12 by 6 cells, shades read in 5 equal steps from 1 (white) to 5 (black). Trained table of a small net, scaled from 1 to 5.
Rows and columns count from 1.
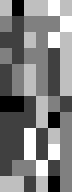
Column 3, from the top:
2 3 2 3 2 2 4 4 1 1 3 4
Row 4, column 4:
3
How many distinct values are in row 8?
4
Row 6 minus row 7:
-1 -2 -2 1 1 -2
